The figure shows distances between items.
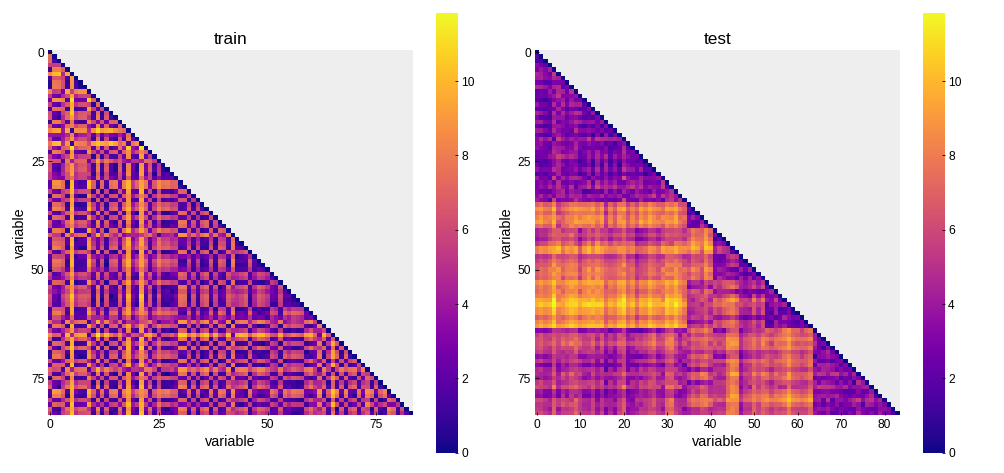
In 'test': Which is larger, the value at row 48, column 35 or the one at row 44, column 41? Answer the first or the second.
the first
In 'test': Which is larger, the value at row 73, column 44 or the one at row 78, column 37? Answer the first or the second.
the first
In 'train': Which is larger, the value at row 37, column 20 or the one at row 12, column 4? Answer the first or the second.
the second
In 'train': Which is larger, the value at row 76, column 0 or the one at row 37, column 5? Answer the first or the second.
the second
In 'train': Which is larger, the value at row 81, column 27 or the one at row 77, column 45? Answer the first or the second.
the second
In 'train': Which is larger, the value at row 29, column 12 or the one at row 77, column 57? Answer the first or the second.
the first
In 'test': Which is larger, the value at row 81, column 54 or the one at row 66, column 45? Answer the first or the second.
the second
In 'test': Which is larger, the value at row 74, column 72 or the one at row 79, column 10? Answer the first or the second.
the second
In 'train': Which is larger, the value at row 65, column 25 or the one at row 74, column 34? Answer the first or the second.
the first
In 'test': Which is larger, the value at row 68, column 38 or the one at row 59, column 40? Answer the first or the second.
the first
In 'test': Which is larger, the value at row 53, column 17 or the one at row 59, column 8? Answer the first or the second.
the second
